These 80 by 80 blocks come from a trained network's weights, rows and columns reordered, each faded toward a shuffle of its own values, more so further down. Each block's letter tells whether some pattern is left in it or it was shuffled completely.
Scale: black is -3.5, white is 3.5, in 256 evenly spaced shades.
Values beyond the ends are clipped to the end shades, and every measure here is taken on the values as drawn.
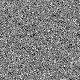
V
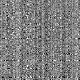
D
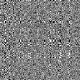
D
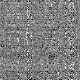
D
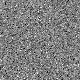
V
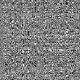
D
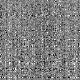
D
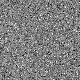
V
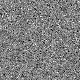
V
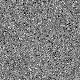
V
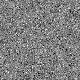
V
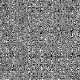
D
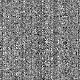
D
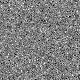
V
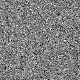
V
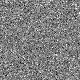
V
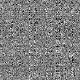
D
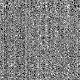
D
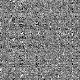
D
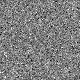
V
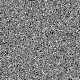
V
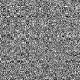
D
